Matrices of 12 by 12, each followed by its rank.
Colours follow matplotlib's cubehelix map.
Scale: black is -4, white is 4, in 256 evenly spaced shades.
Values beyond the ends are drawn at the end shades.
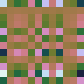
one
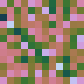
full rank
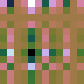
one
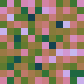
full rank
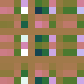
one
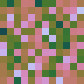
full rank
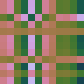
one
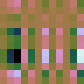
one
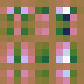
one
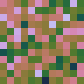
full rank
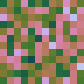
full rank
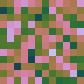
full rank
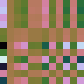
one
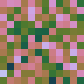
full rank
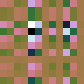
one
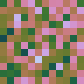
full rank
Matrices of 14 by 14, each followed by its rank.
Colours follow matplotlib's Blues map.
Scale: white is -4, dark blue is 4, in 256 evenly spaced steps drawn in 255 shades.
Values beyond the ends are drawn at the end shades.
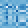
two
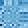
two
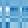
one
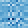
two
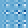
one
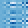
one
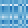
one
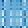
one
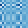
one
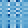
one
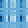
one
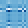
one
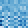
two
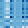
one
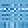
two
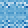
two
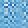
two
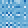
two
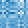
two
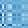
one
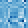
two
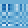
one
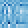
two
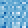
two
